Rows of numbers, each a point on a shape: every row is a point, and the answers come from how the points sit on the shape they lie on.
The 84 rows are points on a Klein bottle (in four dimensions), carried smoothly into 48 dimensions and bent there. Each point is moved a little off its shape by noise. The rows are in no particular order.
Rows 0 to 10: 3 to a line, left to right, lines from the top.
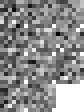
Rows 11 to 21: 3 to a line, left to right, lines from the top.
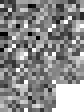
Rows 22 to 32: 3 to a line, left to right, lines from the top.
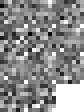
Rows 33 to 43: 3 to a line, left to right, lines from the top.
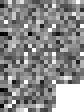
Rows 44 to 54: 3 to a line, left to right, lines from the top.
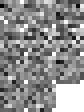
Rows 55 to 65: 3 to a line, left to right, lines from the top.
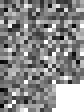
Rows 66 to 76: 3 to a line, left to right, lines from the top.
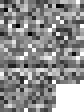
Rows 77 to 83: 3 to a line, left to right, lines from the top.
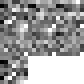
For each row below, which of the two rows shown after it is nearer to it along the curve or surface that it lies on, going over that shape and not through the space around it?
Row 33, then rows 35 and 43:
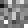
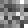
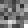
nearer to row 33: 35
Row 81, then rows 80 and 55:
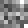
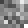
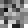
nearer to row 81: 80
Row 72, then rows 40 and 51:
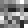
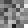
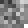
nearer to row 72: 51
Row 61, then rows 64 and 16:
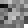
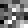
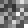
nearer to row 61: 64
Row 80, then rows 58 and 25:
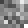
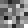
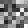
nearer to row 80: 25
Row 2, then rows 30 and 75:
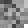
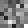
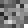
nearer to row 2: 30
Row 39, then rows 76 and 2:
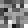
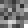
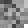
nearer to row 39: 2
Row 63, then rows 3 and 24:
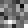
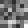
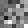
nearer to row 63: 3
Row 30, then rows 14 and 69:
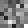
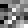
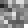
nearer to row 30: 14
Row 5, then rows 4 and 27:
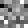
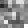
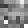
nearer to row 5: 4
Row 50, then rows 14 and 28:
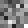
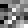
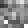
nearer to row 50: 14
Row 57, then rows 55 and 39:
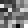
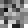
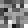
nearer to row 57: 55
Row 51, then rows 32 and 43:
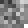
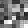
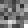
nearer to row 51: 43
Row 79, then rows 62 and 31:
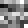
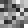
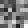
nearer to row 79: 62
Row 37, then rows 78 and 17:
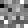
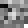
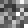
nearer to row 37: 78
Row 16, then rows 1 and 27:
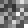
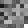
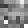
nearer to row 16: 27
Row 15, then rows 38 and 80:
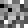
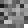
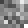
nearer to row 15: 38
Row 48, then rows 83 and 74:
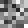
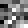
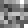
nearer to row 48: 74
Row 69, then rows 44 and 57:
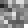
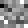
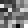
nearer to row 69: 44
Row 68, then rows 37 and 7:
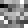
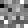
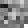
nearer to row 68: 37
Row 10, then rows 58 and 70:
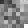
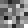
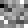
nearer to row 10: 58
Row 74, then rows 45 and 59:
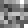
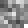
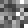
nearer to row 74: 59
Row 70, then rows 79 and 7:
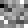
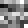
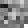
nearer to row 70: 79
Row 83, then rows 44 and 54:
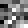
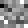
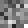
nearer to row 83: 54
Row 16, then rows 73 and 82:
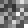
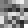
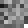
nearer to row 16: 73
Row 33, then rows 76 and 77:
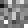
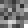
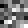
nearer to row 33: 77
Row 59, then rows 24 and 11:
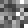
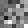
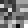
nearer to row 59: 11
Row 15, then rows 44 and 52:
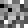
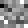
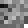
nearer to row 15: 44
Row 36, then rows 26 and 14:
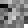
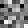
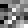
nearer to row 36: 14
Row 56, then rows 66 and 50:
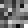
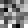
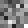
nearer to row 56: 66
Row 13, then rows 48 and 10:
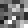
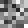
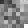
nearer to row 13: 10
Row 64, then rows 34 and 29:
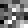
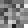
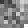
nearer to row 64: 34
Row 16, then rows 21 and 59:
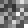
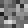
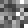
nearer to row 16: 59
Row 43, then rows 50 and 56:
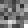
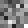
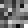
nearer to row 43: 56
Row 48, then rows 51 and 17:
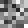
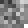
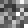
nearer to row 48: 17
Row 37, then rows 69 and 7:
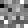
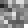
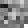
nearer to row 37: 69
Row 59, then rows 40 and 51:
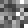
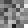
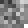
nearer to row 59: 51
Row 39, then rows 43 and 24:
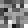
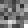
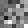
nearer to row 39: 24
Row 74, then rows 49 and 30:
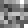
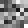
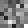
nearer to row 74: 49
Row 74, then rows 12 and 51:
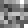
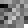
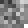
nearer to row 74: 51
